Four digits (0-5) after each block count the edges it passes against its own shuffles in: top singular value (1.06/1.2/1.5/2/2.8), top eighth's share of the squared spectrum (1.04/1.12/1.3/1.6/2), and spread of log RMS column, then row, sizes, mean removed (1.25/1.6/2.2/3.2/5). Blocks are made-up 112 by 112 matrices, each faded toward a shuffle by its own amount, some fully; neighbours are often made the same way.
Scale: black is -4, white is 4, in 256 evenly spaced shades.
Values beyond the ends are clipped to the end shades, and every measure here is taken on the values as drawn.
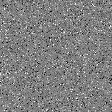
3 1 0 0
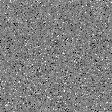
3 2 0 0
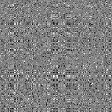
5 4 3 3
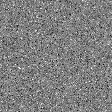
2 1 0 0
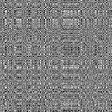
5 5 4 4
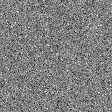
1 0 0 0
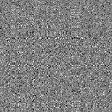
4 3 2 2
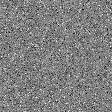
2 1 0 0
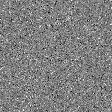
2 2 0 0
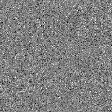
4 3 1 1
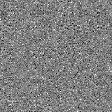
4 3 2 2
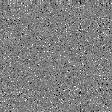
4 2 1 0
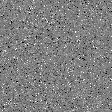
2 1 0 0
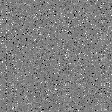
3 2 1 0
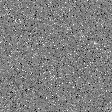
0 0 0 0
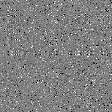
4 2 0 1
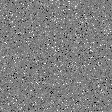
0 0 0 0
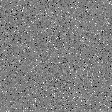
2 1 0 0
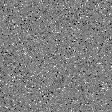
2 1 0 0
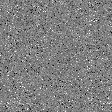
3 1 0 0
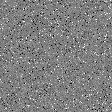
0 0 0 0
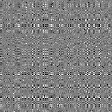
5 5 4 4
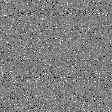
2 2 0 3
